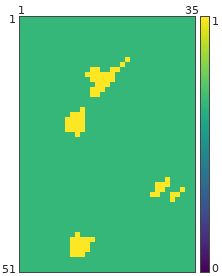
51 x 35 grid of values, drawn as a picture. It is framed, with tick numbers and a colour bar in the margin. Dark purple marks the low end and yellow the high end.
Average level on the scale: 70%. Bumps: four. Roughest part: top middle. Slope: none. Mirror symmetry: none.
